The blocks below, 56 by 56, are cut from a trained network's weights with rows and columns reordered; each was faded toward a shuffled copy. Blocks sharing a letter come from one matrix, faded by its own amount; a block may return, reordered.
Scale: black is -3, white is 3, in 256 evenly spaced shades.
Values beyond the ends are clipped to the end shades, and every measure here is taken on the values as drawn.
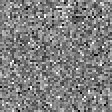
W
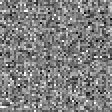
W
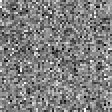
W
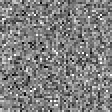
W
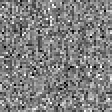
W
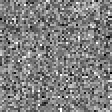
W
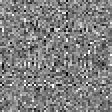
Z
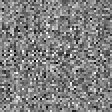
Z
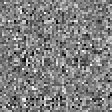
Z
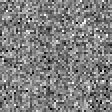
W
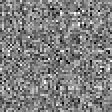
Z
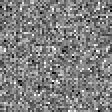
W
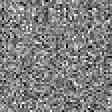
Z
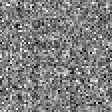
W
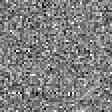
W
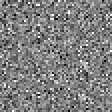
Z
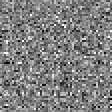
Z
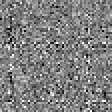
Z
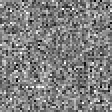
W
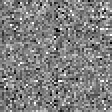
W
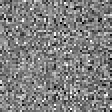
Z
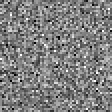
W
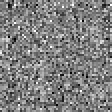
W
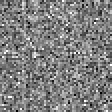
W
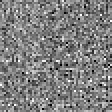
W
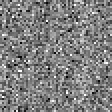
W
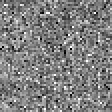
W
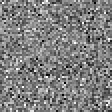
W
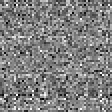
Z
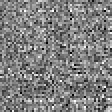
Z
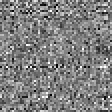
Z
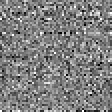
Z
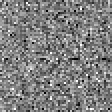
W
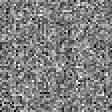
W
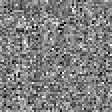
W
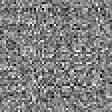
Z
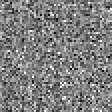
W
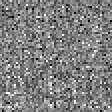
W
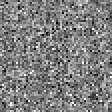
W
